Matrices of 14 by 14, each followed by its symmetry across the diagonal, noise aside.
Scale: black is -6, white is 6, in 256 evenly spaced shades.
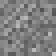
symmetric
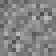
symmetric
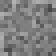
symmetric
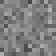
neither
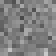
neither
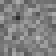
symmetric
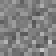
symmetric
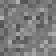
symmetric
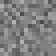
antisymmetric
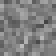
antisymmetric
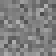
antisymmetric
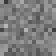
neither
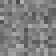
antisymmetric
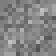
symmetric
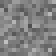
neither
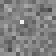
symmetric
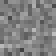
neither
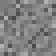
symmetric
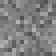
antisymmetric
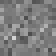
neither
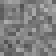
antisymmetric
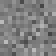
antisymmetric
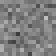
neither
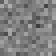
neither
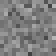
neither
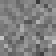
antisymmetric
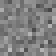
antisymmetric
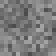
symmetric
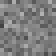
neither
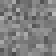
antisymmetric
